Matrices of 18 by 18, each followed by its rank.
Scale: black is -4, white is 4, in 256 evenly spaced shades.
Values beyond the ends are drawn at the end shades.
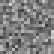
full rank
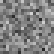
full rank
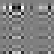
one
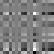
one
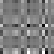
one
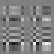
one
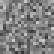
full rank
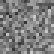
full rank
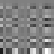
one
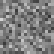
full rank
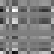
one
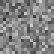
full rank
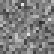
full rank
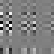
one
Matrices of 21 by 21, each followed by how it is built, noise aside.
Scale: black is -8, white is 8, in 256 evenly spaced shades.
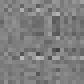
low rank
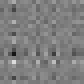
low rank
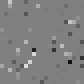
sparse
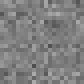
low rank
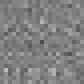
low rank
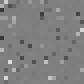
sparse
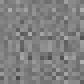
low rank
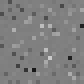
sparse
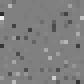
sparse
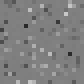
sparse
